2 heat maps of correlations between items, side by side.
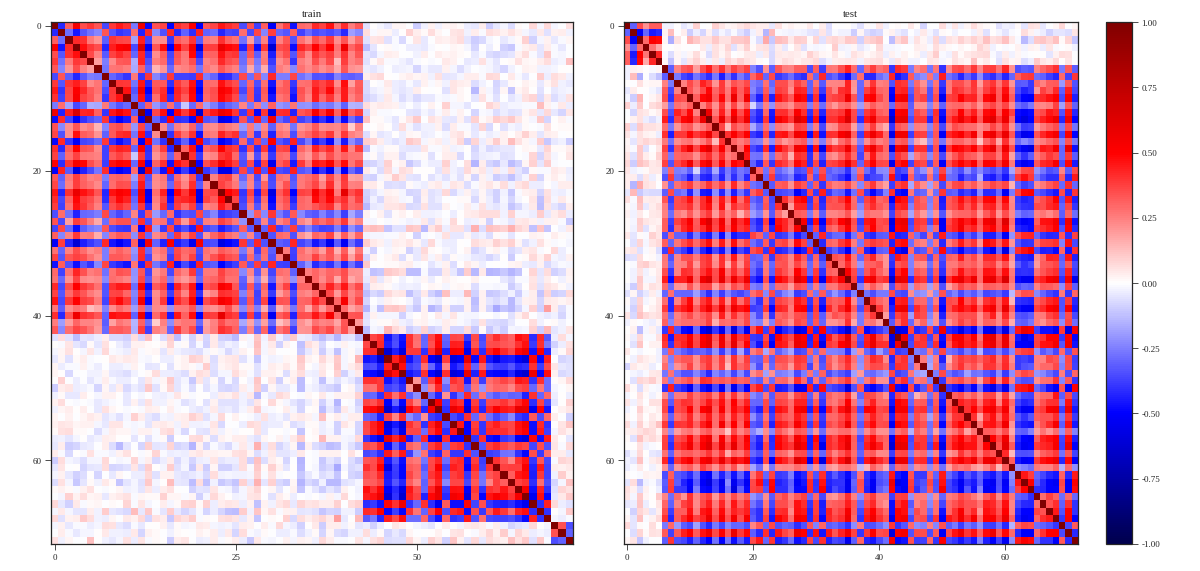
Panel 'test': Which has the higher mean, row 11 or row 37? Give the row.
11
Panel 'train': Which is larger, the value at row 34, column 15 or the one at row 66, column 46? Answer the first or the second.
the second
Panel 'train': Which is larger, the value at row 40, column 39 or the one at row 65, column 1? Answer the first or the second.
the first
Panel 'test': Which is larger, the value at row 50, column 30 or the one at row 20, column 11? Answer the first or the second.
the second
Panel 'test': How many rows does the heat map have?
72
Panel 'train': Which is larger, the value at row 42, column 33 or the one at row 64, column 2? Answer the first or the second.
the second
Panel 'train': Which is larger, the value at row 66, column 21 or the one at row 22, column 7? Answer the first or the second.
the first
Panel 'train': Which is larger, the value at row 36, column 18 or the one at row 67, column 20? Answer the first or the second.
the first
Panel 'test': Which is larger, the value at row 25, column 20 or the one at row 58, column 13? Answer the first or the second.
the second
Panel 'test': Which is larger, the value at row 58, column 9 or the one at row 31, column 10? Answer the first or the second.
the first
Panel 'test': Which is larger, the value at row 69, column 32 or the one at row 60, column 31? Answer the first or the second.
the first
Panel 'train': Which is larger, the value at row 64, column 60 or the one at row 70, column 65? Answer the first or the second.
the first
